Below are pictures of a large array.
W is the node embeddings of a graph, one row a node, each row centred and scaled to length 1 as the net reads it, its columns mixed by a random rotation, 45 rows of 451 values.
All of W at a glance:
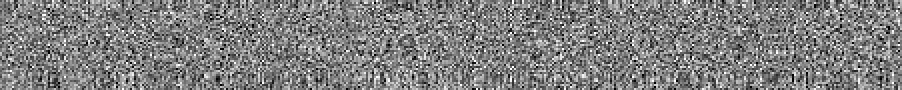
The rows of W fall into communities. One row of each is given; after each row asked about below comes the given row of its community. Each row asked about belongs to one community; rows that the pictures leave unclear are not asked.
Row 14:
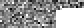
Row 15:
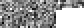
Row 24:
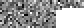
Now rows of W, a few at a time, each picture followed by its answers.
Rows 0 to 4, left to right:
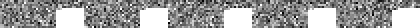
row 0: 14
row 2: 14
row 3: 14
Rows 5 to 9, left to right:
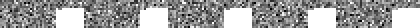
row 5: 15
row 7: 15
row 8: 24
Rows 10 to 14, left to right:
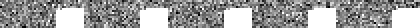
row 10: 14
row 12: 15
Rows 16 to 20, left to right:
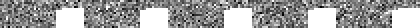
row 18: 24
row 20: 15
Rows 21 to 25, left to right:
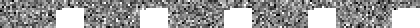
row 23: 24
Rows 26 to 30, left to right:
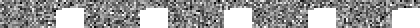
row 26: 24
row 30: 15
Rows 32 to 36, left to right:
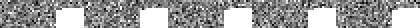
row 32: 24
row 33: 24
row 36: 15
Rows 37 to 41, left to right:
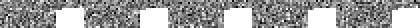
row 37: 15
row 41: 15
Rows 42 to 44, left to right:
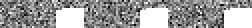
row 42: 24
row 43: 15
